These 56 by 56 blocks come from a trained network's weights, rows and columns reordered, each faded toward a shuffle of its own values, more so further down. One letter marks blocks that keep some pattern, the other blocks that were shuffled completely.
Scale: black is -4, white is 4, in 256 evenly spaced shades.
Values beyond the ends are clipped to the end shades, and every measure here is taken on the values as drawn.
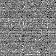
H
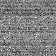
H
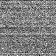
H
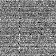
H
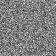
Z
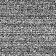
H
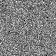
Z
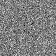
Z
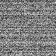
H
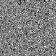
H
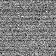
H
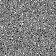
Z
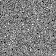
Z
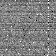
H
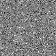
H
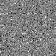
H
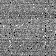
H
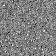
Z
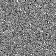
Z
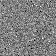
Z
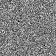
Z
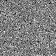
Z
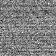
H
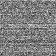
H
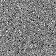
Z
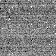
H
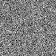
H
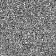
Z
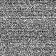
H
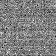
H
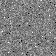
Z
